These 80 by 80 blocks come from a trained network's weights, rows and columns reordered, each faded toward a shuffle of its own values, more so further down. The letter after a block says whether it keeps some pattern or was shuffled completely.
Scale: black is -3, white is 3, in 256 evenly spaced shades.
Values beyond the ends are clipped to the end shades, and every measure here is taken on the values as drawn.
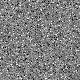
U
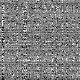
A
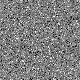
U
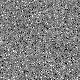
U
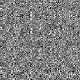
A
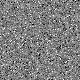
U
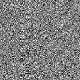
A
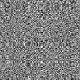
A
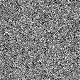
U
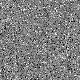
U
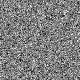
U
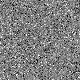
U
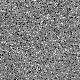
U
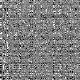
A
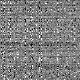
A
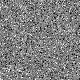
U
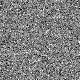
U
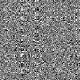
A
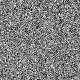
U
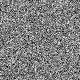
U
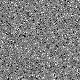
U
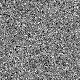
U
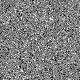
U
